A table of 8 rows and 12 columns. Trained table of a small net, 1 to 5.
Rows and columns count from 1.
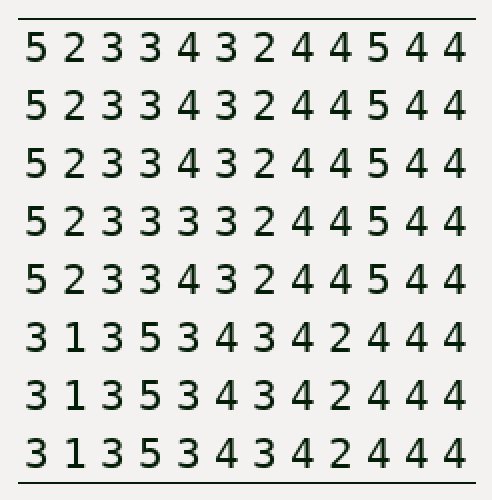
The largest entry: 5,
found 13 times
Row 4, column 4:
3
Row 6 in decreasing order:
5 4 4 4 4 4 3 3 3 3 2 1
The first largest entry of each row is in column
1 1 1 1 1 4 4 4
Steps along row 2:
down up same up down down up same up down same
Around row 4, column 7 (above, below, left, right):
2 2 3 4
